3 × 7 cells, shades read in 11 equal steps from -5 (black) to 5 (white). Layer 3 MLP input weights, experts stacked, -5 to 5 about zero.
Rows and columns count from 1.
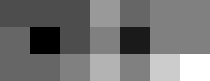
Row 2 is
-1 -5 -2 0 -4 0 0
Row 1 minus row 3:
-1 -1 -2 -1 -1 -3 -5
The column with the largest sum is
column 7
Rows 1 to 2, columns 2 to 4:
-2 -2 1 / -5 -2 0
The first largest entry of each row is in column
4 4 7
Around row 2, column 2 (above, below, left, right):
-2 -1 -1 -2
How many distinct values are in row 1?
4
